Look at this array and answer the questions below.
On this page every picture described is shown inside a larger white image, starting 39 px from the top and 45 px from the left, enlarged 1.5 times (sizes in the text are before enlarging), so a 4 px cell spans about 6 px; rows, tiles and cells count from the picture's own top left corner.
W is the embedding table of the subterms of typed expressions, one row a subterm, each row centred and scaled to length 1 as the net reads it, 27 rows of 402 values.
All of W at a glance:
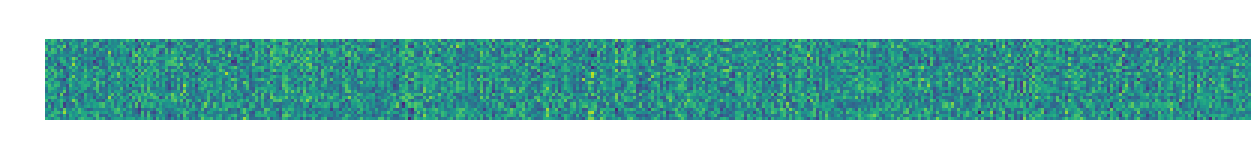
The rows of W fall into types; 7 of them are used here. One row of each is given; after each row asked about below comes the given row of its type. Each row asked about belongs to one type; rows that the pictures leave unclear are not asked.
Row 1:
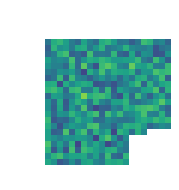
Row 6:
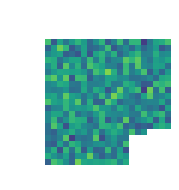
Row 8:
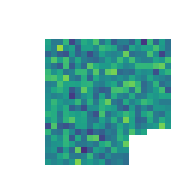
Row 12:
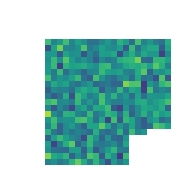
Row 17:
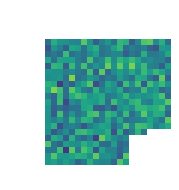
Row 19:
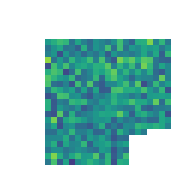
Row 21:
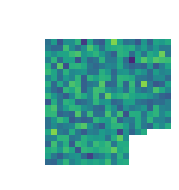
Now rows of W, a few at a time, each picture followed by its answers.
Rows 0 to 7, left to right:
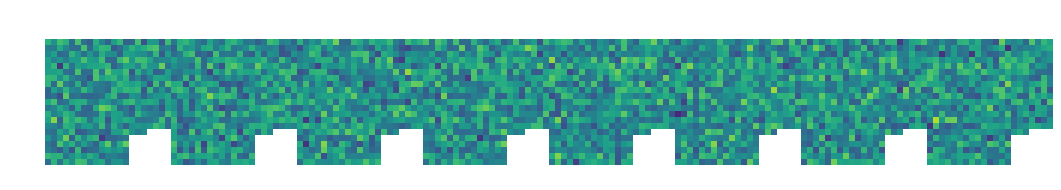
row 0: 19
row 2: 6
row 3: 19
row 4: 19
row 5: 17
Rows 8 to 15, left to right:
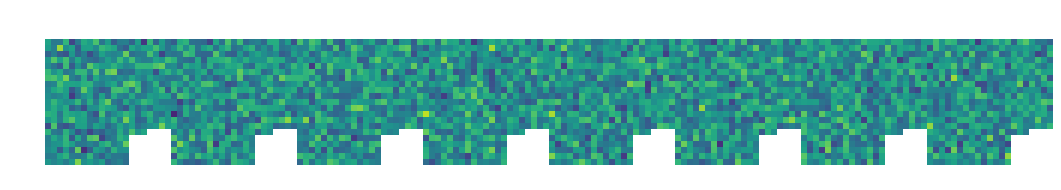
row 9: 1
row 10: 19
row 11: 12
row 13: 1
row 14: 12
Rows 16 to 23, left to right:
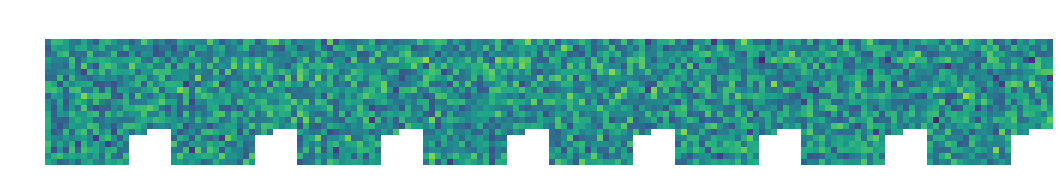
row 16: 1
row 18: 21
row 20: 6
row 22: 21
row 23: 8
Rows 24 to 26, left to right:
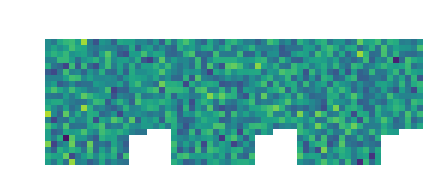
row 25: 1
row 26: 12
